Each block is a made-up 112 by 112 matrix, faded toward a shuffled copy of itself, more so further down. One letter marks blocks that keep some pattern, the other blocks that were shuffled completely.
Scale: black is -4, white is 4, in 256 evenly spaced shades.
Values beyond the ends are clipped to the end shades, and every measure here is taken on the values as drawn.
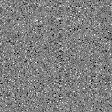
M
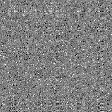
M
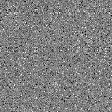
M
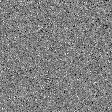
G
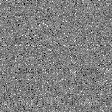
M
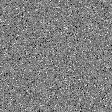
G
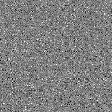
M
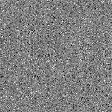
M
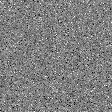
G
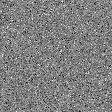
G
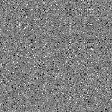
M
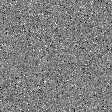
G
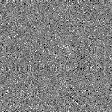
M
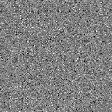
M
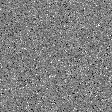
G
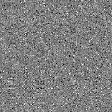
M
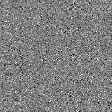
M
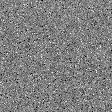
G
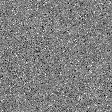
G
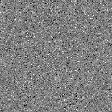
M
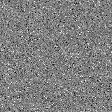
G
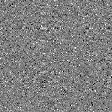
M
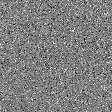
G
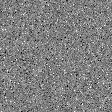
G
